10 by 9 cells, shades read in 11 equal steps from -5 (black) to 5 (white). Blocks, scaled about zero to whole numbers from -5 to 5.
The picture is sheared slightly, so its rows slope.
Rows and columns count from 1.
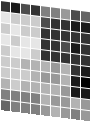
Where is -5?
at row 7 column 9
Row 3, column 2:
4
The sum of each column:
18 19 19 16 -3 -5 -3 -25 -25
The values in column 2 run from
-4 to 4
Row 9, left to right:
0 0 0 0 2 1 1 2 1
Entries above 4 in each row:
0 0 0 0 0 0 0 0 0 0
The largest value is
4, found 7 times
